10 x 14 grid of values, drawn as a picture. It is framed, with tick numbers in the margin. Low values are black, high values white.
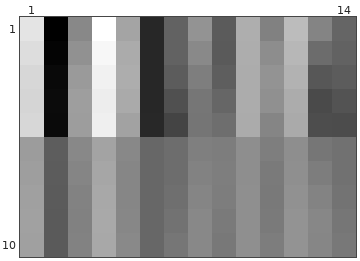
Ninth with the highest average: top left. Roughest part: top left. Average level on the scale: 50%. Grain: streaks running down. Seam: horizontal, 50% of the way down, the bottom part calmer.
